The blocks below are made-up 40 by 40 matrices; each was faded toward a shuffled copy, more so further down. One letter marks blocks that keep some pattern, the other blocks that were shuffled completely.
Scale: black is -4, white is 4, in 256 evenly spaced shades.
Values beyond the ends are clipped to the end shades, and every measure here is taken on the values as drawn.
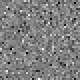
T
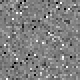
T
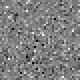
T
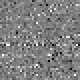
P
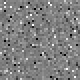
T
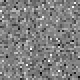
T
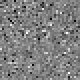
T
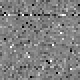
P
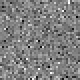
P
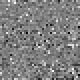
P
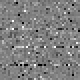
P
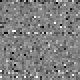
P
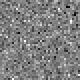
T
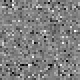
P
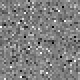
T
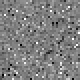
T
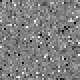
T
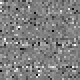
P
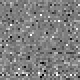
P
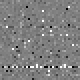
P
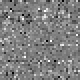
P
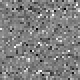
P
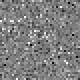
T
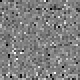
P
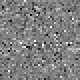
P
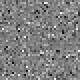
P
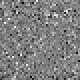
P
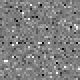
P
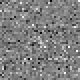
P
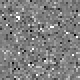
T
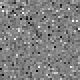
T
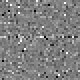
P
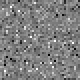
T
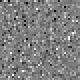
T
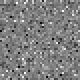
T
